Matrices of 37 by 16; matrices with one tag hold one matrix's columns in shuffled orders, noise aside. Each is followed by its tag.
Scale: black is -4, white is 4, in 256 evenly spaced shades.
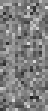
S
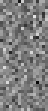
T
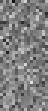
T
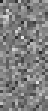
T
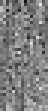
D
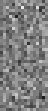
S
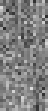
D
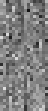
D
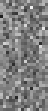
S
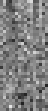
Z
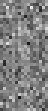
S
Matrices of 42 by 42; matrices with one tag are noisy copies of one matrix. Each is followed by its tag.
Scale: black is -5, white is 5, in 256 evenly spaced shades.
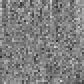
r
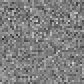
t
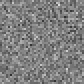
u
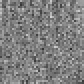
r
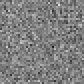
u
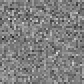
t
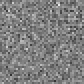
u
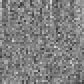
r
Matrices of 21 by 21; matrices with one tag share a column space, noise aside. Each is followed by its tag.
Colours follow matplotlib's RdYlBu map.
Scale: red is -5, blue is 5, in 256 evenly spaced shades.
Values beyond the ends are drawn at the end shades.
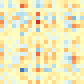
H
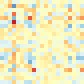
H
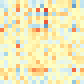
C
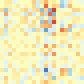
C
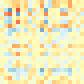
C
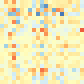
C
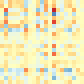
C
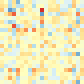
C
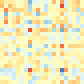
C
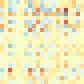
C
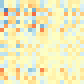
C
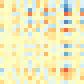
C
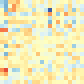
C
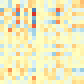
C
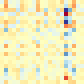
C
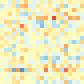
H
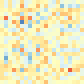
H
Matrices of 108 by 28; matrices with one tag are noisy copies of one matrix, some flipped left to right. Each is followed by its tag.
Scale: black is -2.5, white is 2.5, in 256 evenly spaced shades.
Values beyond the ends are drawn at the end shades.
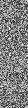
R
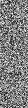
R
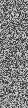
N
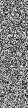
N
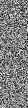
N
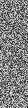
N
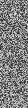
N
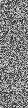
R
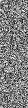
R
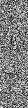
R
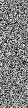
N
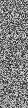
N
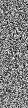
N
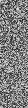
R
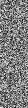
R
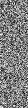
R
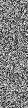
R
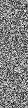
R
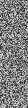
N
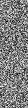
R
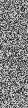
N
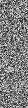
R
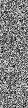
R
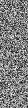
N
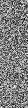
R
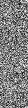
R
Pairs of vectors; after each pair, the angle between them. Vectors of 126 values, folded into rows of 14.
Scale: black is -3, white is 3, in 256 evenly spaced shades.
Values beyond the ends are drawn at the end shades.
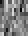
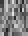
nearly parallel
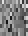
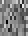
nearly parallel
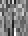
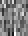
nearly parallel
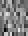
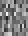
partly aligned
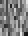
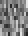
nearly parallel
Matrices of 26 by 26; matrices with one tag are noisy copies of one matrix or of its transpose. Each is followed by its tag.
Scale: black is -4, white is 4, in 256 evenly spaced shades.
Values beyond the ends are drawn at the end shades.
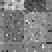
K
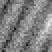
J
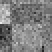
K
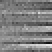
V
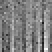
V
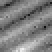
J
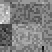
K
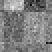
K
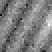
J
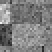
K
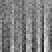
V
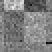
K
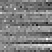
V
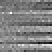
V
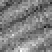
J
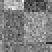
K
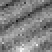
J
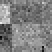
K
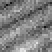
J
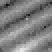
J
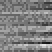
V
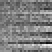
V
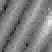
J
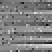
V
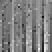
V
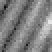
J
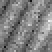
J
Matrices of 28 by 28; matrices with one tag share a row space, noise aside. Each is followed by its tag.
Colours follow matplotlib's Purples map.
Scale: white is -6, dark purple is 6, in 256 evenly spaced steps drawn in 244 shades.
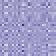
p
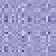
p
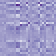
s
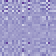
p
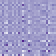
p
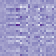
s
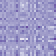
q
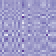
p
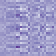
s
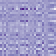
q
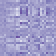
s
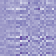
s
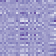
q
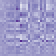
s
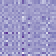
p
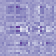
s
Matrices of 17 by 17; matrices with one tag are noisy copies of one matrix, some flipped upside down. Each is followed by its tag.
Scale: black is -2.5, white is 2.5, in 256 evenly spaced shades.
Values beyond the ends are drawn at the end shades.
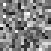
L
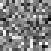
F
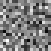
F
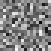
F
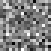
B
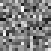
F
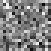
B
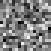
L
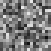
L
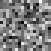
L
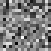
B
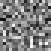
F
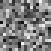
L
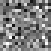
B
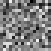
B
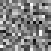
F
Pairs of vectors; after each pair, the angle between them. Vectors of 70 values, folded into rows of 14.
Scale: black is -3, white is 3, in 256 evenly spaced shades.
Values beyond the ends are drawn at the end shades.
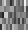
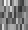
partly aligned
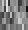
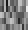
nearly opposite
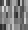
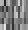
nearly opposite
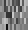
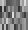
partly aligned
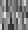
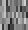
nearly parallel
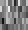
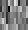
nearly opposite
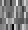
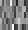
nearly opposite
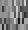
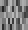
partly aligned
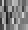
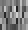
orthogonal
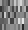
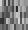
partly aligned
